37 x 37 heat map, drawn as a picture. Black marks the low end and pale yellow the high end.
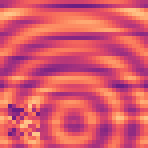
There is no overall slope. The bottom left is the roughest part. Concentric rings centre on the bottom middle. An odd patch, rougher than its surroundings, sits in the bottom left.
